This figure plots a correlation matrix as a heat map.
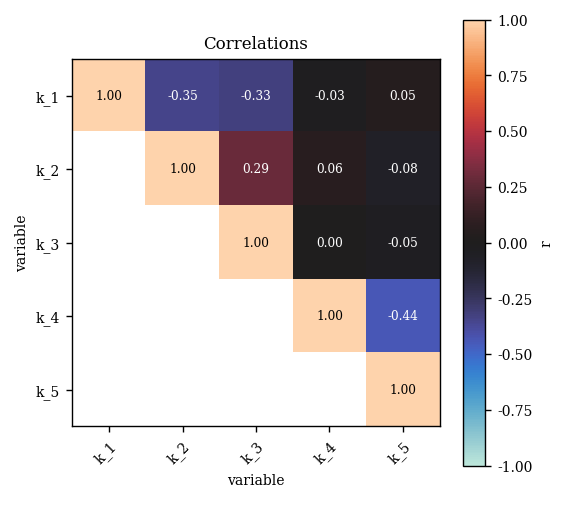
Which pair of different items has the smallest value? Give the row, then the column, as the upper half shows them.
k_4, k_5
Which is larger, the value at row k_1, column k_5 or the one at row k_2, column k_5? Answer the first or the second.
the first
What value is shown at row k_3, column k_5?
-0.05
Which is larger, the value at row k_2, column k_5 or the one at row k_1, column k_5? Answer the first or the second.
the second
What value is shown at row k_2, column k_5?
-0.08
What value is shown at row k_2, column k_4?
0.06
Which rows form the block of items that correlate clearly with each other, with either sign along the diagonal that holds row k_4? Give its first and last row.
k_4 to k_5
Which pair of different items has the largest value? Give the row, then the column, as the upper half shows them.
k_2, k_3
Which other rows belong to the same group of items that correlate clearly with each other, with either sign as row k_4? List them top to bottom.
k_5
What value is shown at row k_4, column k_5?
-0.44
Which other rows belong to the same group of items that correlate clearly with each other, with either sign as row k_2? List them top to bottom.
k_1, k_3
